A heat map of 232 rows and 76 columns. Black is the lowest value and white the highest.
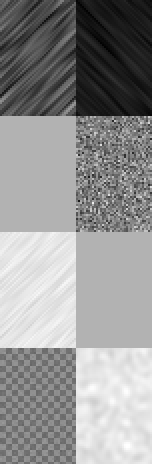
The table splits into 4 rows of 2 panels. Panel 1,1: low, slanting up to the right. Panel 1,2: very low, slanting down to the right, faint in contrast. Panel 2,1: high, flat. Panel 2,2: middling, fine-grained, strong in contrast. Panel 3,1: very high, slanting up to the right, faint in contrast. Panel 3,2: high, flat. Panel 4,1: middling, checkered. Panel 4,2: very high, blotchy, faint in contrast.
